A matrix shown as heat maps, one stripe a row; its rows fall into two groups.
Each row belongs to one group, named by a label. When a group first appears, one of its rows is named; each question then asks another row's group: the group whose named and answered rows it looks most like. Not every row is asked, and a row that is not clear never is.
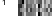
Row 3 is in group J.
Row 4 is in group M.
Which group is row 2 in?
M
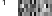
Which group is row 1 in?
J
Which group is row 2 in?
J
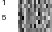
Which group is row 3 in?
M
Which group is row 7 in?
J
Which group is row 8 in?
M
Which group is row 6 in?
M
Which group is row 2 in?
J
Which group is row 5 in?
M
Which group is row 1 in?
M
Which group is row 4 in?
M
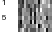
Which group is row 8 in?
J
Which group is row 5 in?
J
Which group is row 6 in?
J
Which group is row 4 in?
J
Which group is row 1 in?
M
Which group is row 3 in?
J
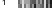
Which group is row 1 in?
J
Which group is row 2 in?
J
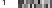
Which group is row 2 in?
J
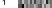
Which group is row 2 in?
M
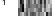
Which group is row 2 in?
M
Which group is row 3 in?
M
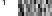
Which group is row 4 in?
M
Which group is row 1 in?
J
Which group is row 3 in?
M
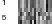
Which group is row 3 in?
J
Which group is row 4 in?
M
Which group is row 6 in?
J
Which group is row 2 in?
J
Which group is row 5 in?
J
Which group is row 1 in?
J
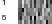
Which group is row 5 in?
J
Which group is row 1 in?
J
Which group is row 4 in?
M
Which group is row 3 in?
M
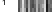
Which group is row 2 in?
J
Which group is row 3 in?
J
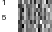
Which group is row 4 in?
M
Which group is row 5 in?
M
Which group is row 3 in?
M
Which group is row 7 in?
M
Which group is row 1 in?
J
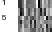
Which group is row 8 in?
J
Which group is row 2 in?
M
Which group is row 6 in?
J
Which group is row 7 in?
J
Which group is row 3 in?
M
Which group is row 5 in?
J
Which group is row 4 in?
M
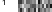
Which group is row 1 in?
M
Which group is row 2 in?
J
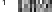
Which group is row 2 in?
J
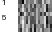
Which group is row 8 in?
J
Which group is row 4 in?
M
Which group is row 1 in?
M
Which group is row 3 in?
J
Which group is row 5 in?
J
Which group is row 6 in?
J
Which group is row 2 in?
J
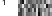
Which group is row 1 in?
M
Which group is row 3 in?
M
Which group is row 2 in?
J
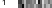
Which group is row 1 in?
M
